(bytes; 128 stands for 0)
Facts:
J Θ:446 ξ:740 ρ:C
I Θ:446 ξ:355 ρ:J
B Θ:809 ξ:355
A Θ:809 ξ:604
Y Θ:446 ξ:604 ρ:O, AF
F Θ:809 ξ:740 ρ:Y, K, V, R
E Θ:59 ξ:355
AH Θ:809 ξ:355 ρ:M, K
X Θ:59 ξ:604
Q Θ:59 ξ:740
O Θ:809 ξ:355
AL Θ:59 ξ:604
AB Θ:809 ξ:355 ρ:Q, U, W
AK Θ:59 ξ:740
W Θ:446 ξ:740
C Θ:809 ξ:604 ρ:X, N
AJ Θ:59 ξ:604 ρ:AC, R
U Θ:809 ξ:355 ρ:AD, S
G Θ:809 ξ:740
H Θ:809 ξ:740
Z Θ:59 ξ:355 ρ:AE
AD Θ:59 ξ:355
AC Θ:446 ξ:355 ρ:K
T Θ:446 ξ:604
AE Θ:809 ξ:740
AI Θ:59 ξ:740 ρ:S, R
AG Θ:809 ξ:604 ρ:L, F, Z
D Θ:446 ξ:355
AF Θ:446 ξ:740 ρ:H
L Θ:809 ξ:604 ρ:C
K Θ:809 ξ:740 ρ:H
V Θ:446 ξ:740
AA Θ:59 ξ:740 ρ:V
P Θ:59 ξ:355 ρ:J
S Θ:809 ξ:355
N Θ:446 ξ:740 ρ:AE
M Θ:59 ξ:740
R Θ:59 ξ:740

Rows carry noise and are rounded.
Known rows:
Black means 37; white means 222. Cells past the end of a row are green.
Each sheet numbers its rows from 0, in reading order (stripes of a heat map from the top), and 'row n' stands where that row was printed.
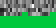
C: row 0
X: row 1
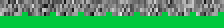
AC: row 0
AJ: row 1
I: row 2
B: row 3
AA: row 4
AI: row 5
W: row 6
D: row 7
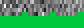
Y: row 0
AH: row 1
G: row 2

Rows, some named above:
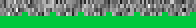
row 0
Q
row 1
W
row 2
P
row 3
Z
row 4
D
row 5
AD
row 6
O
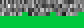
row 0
AD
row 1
AG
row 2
S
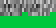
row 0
F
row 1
AE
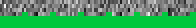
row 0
T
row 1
B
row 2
AE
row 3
AL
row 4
I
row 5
AK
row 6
A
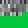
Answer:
E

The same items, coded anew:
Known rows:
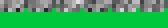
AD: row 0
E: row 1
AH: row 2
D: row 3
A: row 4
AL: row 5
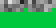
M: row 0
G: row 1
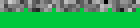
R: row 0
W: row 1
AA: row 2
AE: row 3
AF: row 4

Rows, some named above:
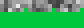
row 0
S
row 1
Q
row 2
AG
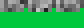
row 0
AK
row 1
AD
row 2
AI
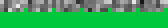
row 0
S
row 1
AL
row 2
AK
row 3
AC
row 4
AJ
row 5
Y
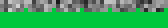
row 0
O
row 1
G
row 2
X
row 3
T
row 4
AI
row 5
I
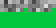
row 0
F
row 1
B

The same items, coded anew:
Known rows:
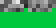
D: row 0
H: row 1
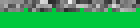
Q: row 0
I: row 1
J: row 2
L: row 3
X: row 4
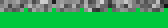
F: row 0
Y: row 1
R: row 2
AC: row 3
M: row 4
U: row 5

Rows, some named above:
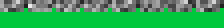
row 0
AC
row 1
AJ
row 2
A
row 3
AG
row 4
AC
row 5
G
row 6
S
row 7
AC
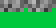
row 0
G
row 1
AE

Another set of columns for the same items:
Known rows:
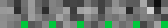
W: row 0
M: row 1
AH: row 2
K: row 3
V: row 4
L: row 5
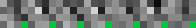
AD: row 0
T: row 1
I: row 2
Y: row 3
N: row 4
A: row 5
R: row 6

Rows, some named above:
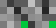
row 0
D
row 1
AJ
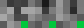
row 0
AH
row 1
G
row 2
AK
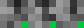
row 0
AE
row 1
S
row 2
AI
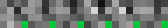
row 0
AC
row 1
AI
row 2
AE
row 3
AG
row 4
Y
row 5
F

